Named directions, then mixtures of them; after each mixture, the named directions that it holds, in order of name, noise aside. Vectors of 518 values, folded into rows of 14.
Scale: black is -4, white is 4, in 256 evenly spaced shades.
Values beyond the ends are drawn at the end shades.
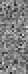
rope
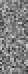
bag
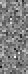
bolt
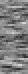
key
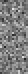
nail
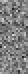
nail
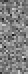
nail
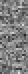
key, nail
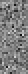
bolt, rope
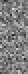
nail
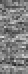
bag, key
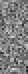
bag, rope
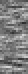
key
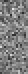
nail
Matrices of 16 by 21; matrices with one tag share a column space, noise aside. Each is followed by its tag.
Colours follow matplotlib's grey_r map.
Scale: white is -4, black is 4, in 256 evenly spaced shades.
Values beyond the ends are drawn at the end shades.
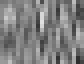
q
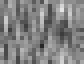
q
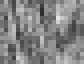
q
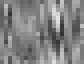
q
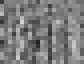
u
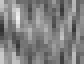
q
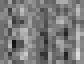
u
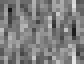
q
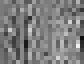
u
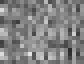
u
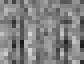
u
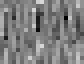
q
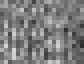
u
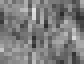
q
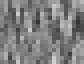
q
